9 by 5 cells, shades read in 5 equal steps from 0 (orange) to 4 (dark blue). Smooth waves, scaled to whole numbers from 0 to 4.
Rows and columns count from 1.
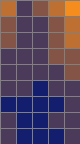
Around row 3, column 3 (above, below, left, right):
3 3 3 2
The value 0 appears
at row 1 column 5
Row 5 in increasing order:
2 3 3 3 3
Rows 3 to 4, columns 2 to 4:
3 3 2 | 3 3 2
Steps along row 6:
same up down same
